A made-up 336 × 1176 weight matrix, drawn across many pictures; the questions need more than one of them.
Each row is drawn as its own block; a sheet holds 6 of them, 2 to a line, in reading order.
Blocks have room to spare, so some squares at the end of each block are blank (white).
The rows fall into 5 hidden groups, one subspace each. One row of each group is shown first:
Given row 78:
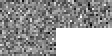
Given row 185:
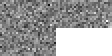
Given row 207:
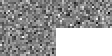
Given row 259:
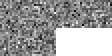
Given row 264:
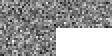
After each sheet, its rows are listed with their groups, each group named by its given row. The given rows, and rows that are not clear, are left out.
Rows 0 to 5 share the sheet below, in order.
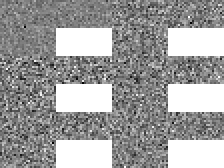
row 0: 264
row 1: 207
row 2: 259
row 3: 185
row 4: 185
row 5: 78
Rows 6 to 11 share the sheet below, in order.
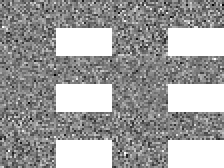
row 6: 185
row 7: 259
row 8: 259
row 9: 78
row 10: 264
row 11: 264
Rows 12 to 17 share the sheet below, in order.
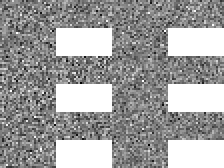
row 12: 185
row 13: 185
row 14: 207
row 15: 78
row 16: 259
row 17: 78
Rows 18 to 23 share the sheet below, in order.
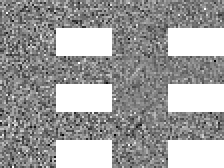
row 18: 259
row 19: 264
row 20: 264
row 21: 78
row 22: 78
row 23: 78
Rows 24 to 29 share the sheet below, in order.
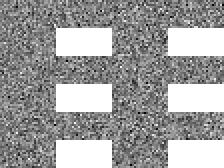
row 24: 207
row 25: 259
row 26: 185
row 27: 207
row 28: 259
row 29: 185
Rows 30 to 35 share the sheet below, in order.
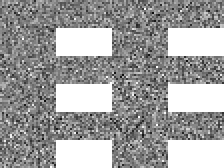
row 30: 264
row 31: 185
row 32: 185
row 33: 207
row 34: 207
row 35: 78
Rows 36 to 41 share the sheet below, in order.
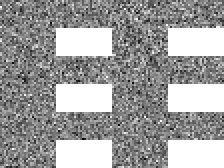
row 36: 207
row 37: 264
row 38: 185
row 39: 78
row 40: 259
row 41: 259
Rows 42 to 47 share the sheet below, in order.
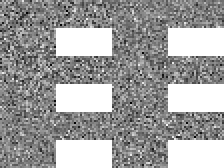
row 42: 78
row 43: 264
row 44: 78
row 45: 207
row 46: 259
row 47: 259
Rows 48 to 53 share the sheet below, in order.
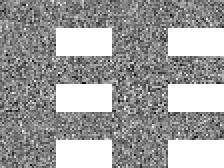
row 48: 78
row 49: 259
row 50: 259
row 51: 264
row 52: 264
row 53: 207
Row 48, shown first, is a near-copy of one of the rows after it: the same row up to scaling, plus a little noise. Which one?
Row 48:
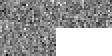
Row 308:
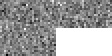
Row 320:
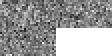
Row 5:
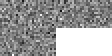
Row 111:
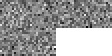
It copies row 308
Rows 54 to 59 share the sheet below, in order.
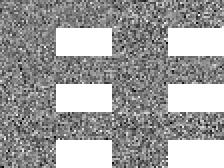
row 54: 207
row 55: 185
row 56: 264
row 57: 207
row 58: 264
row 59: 78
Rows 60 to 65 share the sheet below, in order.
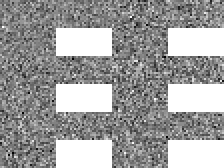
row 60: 185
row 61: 185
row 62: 264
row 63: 78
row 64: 264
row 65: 264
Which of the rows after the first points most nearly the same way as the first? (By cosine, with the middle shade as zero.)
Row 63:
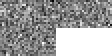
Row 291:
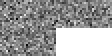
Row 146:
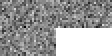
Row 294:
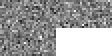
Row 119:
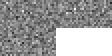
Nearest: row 291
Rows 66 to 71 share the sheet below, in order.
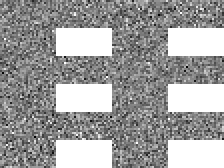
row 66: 185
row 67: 78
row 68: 185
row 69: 259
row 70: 259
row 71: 207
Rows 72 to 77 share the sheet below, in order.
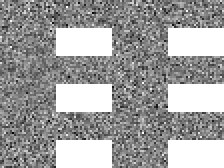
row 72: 185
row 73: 259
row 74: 78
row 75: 207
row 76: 259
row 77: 207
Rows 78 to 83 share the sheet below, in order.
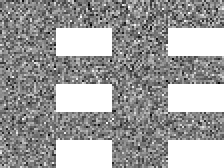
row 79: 78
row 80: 259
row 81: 264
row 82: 207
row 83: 78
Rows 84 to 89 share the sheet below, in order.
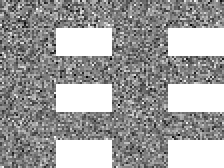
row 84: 185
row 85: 185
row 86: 207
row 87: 207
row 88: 264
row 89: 259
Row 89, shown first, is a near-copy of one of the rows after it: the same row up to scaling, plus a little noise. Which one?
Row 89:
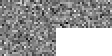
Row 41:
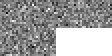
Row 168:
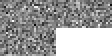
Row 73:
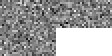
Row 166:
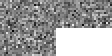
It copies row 73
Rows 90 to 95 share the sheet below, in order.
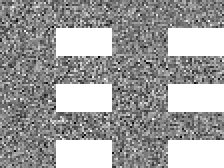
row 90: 207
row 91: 259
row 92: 185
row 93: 259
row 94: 259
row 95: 264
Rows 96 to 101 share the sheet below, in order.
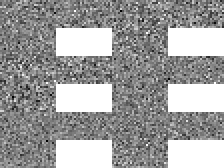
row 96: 259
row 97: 207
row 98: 264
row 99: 207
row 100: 185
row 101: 207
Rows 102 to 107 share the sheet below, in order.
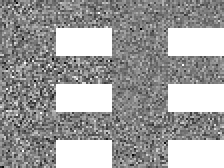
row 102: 264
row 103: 185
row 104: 259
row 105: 78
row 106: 264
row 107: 185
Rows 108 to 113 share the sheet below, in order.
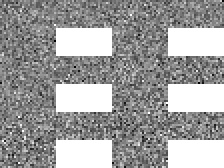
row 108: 264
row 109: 259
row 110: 259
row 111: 78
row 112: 264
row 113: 78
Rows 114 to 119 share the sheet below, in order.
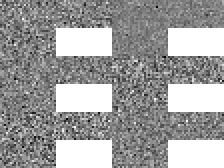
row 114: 264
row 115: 259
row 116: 78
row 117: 78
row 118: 185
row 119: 207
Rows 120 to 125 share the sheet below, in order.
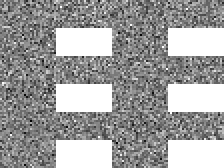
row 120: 185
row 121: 207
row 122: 185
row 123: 259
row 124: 264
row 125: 264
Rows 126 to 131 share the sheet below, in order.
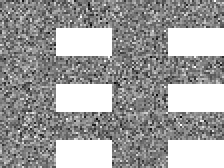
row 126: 78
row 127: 185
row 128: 78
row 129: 185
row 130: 185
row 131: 78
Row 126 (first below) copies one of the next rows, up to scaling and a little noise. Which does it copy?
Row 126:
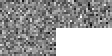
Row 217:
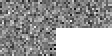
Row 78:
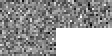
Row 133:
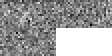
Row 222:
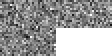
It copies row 78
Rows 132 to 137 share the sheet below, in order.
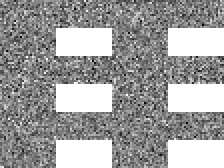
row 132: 207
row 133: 78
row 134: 185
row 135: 207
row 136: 264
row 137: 259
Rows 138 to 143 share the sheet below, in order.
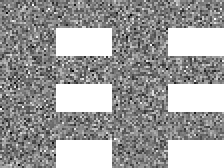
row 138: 259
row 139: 207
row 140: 207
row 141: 259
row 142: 185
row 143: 185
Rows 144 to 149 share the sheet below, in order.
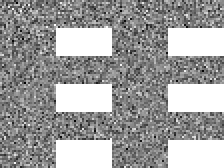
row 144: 264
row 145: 185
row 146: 78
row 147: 78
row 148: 207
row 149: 78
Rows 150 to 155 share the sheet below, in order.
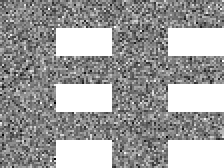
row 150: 259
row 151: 185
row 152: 78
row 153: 259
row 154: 78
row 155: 264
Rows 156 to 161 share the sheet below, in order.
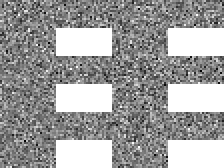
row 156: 207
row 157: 259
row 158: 185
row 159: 207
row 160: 78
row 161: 78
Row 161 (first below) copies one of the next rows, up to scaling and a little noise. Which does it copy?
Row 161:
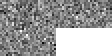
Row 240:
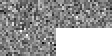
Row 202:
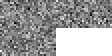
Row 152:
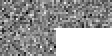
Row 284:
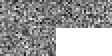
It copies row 240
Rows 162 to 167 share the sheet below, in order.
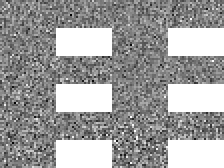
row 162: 78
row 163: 207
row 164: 259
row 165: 259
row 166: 259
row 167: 264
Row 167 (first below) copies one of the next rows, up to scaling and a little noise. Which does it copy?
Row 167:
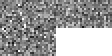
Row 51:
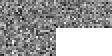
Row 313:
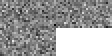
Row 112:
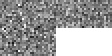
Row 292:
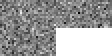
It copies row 112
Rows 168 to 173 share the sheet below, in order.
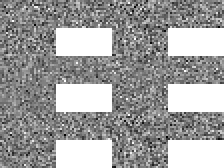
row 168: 259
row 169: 264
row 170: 78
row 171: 185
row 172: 264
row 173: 264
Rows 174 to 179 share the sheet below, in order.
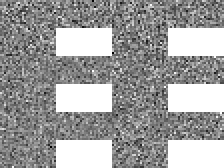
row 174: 259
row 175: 207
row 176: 259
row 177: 185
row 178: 78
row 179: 78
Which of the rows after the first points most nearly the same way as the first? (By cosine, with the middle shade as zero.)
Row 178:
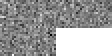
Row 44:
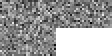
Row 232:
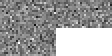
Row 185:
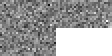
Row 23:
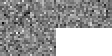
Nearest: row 44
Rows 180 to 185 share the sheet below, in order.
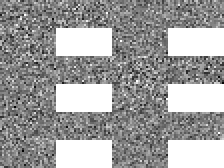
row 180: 207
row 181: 185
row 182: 259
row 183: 185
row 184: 264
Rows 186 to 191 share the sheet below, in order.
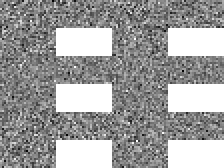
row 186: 78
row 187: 264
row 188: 264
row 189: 78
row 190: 259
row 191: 78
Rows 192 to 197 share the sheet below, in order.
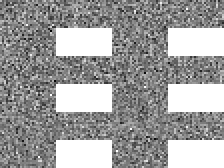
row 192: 185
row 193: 207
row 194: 264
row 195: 207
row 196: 207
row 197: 185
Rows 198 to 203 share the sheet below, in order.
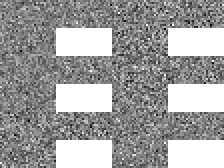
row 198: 259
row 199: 259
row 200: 78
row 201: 207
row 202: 78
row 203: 185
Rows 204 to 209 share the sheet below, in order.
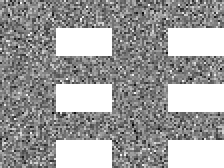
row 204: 207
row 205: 185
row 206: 259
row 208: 78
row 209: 264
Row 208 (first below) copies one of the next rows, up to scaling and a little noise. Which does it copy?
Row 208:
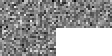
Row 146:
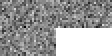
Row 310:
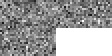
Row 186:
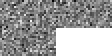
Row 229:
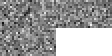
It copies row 186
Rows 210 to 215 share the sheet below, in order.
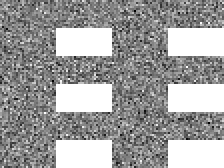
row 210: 185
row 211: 207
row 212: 207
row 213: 259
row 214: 259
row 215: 185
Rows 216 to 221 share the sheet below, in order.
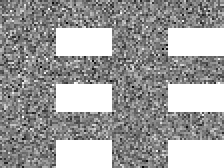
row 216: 259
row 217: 78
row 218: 185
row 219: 264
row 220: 185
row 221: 185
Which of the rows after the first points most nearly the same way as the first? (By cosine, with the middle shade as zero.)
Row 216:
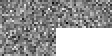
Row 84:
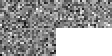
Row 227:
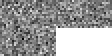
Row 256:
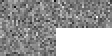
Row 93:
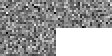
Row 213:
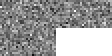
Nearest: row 213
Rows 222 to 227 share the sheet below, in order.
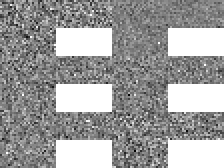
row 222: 78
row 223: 264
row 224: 264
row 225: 264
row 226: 185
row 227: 264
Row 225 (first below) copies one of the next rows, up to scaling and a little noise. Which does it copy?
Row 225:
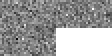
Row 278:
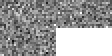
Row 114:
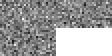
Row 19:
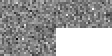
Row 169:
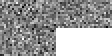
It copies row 19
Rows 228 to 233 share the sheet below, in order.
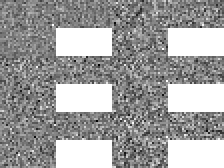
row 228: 207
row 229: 78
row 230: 264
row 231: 264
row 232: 259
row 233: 264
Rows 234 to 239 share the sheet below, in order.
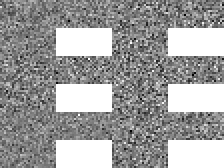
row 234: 78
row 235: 259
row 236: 207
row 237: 207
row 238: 185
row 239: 185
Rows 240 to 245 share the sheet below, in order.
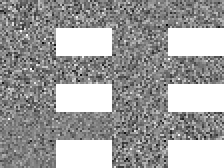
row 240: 78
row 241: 264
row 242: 185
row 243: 259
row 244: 207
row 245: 259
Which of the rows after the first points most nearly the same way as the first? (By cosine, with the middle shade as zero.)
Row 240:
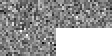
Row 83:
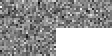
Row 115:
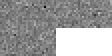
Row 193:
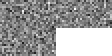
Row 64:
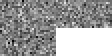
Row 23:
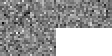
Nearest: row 23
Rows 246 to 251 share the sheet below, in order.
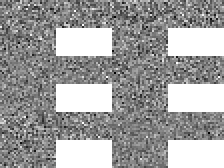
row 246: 259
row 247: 78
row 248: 185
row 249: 185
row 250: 78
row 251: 259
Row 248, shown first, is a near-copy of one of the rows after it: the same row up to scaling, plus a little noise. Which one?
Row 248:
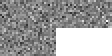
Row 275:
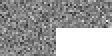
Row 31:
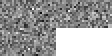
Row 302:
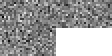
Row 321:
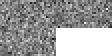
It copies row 275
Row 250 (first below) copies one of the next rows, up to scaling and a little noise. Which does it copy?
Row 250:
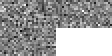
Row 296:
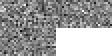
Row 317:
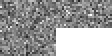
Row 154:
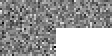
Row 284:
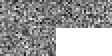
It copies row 296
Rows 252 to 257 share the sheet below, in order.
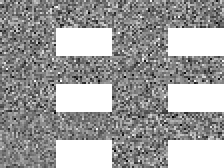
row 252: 207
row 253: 185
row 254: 259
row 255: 259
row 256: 78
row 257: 78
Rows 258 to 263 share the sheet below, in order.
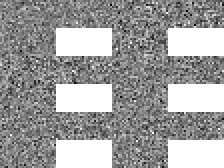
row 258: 259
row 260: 185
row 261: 185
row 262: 264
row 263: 78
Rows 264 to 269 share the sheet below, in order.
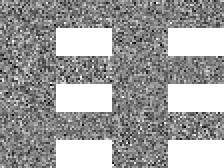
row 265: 185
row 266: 78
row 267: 259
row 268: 264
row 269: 207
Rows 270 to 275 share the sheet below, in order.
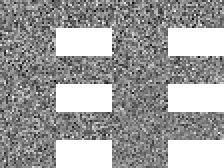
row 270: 207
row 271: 207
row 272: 264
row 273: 185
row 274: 259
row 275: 185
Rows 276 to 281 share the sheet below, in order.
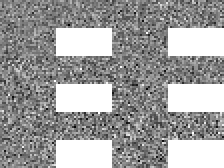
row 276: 259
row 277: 207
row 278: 264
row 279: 207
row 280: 185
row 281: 78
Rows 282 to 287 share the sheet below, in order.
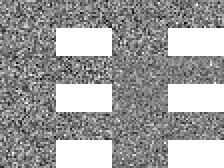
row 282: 185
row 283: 264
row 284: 78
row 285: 185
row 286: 264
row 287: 185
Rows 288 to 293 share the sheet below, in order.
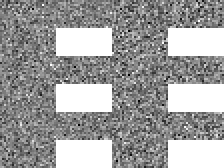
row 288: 264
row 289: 207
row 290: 259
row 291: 78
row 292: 264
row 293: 259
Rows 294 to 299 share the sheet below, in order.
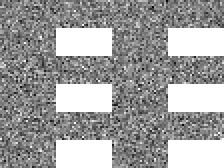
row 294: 259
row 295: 185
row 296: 78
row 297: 207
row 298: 259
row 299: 185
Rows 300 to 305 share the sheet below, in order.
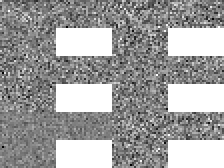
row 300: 78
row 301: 264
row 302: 185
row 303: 185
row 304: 207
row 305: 185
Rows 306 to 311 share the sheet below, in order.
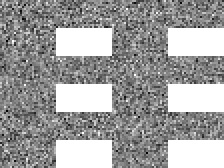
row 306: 264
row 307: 78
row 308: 78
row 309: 264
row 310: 78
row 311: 78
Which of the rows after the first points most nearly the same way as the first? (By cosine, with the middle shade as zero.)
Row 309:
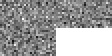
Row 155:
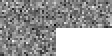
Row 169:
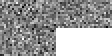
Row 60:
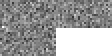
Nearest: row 60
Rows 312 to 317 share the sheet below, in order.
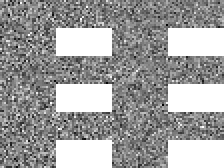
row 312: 207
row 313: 264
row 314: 264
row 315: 78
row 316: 259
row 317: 78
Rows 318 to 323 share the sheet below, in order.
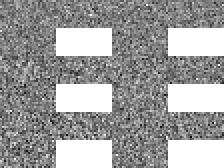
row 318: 78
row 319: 259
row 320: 78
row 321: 185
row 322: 259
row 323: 207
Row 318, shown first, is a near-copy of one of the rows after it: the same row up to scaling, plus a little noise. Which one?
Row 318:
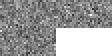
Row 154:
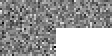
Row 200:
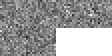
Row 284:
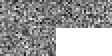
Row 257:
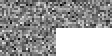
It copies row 200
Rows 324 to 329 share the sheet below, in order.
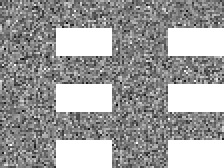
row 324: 259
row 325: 259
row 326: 78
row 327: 259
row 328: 259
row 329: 207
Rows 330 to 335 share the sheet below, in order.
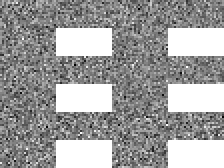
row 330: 264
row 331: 78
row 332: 207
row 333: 264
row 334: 78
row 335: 259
